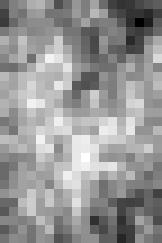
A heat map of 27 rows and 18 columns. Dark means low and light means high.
Histogram: bell-shaped. Ninth with the lowest average: top right. Grain: blotchy. Stripes: none.
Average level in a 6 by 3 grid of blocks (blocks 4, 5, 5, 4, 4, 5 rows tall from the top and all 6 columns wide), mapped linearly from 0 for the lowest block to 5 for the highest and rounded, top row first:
220
432
444
454
353
321
